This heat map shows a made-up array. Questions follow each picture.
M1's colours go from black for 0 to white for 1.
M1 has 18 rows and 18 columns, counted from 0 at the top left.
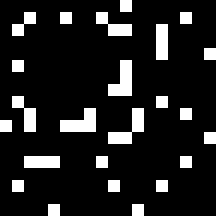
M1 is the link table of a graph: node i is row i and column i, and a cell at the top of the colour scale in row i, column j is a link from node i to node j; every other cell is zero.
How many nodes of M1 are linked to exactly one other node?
3
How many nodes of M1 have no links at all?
3
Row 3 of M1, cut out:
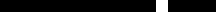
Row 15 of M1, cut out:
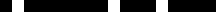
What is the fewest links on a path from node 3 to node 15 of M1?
2
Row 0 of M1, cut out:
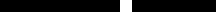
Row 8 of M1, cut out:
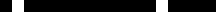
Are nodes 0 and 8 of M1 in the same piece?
yes
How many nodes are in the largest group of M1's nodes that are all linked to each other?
2
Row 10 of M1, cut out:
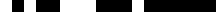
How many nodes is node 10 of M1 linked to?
6
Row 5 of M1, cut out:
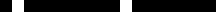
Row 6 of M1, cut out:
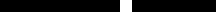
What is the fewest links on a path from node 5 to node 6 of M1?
2
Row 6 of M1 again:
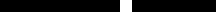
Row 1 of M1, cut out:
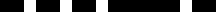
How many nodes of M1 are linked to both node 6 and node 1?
0
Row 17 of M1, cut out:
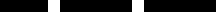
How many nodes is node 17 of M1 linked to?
2
